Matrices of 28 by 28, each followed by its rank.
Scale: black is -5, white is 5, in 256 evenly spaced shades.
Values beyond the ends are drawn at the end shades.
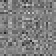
five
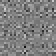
five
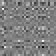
three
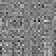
five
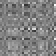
three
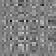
three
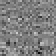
five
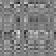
two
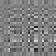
two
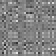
three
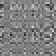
three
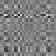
two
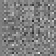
five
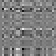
two
